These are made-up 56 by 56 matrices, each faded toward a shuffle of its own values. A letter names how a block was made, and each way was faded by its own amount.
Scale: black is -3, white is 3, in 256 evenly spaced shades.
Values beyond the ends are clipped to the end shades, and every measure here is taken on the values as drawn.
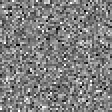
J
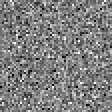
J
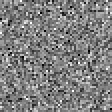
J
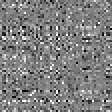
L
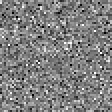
J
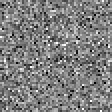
J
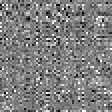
L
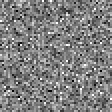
J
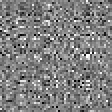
L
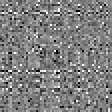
L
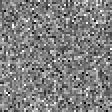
J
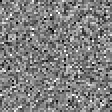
J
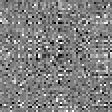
L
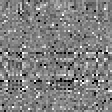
L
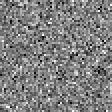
J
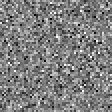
J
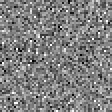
J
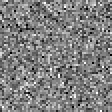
J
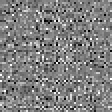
L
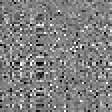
L
